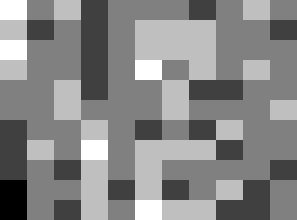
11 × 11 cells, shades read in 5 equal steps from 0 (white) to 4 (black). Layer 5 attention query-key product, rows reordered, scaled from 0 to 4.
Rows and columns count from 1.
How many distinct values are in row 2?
3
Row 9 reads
3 2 3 1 2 1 2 2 2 2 3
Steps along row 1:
up down up down same same up down down up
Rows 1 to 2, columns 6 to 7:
2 2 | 1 1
